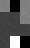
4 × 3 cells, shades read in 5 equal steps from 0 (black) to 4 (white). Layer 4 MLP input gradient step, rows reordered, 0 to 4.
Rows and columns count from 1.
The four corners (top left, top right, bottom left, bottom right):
2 2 1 0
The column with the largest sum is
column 2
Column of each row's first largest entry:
1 3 1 2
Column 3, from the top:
2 2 1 0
